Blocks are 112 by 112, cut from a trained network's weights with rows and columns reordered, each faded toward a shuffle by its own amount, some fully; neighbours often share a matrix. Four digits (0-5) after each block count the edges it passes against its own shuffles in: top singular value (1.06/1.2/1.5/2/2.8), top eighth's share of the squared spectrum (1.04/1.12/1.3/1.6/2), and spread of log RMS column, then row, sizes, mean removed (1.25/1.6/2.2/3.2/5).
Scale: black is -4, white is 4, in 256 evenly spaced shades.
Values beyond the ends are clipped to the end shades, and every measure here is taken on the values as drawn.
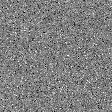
0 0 0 0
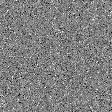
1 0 0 0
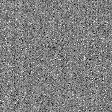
2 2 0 1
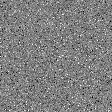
0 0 0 0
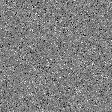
0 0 0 0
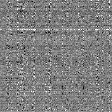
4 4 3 2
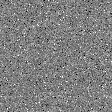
0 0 0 0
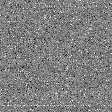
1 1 0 0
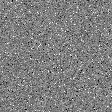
0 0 0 0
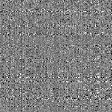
3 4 2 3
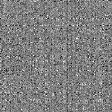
3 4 2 3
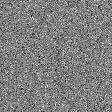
1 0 0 0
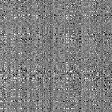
4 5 3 4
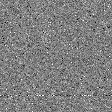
2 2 0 1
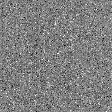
1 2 1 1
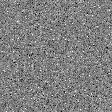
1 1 0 0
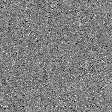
2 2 0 1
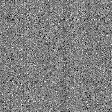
2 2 1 1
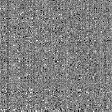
3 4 2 3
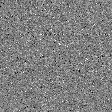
1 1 0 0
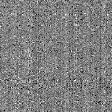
3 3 2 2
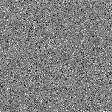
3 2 0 0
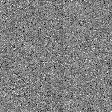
1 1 0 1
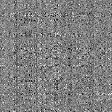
3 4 2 3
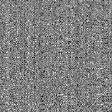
3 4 2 3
